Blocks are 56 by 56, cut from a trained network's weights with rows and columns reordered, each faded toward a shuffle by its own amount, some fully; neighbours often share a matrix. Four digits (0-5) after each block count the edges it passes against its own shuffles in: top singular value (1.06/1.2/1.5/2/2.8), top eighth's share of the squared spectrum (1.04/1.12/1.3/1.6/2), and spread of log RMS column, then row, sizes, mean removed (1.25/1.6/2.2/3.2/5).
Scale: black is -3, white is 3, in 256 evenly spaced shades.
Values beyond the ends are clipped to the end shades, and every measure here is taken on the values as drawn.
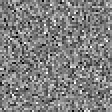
0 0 0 0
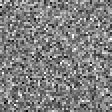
0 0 0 0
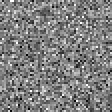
1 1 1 0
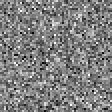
0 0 0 0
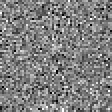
2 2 1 0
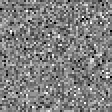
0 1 0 0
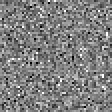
0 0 0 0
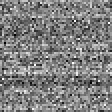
3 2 0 1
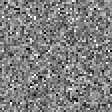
2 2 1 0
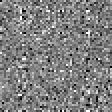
3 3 2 2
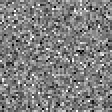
0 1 0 0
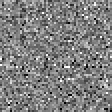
2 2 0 1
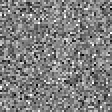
1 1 0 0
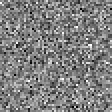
1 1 0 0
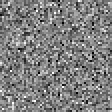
1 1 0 0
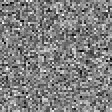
1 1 1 0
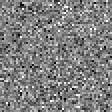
1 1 0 0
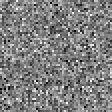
1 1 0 0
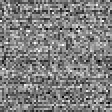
3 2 0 1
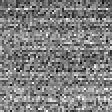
4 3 0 1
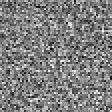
1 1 0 0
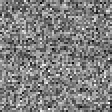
1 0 0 0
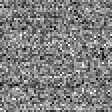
2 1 0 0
